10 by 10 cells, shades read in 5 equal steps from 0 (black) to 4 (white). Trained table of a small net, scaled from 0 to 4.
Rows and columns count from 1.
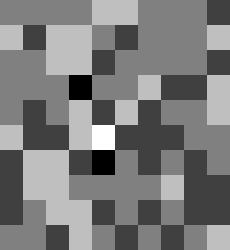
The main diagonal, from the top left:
2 1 3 0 1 1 1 3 1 3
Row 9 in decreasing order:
3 3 2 2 2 1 1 1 1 1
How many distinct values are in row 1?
3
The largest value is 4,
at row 6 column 5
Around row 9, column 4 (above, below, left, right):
2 3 3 1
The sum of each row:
21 22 20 18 20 19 16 20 17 19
